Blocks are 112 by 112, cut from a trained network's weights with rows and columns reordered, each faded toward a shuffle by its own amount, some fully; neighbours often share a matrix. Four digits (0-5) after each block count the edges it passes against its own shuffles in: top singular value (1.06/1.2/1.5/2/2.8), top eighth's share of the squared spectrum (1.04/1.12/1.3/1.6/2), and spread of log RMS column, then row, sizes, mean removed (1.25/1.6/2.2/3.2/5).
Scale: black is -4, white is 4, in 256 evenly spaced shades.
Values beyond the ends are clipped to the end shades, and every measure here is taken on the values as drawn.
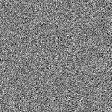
3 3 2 0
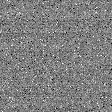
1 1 0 0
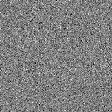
3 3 1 1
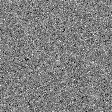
0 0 0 0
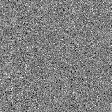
3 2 1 0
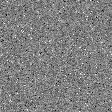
0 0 0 0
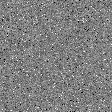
0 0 0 0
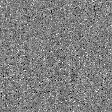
2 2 0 1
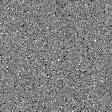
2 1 0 1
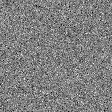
2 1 0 0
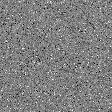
0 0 0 0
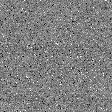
1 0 0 0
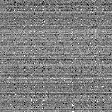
5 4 3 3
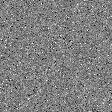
0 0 0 0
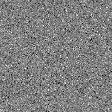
3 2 1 1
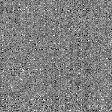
3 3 1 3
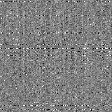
3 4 1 3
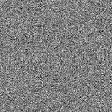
4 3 2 0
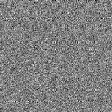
4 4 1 2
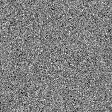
1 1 0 0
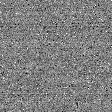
2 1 0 0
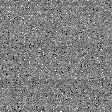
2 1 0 0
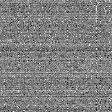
4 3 2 1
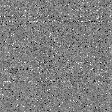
2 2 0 2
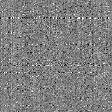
3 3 0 3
